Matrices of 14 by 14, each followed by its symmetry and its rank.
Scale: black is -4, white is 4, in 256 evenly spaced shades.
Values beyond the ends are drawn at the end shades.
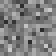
symmetric, full rank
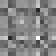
symmetric, rank two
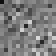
symmetric, full rank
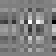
neither, rank one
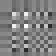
symmetric, rank one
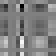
neither, rank one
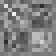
symmetric, rank three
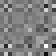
symmetric, rank two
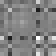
symmetric, rank two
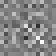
symmetric, rank three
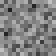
symmetric, full rank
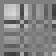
symmetric, rank one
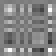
symmetric, rank one
